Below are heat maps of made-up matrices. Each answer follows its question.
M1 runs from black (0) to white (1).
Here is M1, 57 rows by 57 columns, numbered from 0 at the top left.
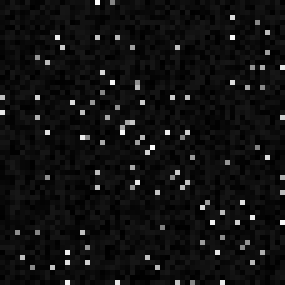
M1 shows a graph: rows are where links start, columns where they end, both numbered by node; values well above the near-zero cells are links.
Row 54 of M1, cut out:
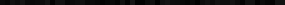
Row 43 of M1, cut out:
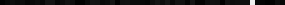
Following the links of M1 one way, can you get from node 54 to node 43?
no
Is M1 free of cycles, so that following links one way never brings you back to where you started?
no
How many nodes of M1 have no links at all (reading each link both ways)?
8
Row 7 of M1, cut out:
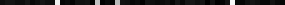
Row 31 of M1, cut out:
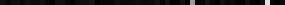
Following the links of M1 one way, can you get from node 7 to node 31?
yes
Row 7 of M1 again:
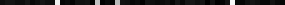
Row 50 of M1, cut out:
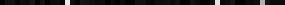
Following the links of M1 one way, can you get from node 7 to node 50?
yes
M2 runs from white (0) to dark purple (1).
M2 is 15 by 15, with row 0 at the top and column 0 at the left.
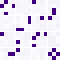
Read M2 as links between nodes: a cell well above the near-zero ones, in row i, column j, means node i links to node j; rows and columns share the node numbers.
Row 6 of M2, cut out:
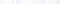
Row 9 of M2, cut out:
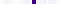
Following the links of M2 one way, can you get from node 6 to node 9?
no
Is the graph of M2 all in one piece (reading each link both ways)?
no
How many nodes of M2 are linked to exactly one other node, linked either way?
6
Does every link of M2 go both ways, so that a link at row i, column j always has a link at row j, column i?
yes
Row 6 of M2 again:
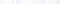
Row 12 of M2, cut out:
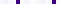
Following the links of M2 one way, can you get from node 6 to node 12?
no
